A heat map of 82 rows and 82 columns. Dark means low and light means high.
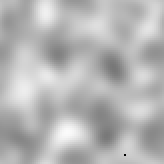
Average level on the scale: 70%. Lone odd cells: 1, lower than its neighbours. Grain: smooth. Seam: none. Odd rows or columns: none.
